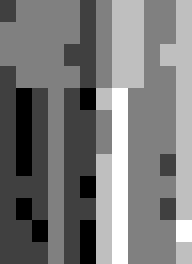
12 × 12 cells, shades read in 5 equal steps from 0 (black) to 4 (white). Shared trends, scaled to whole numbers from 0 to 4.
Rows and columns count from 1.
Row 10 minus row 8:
0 0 0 0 0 0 0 0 0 0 0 0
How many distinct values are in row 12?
5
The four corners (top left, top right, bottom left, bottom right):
1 3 1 3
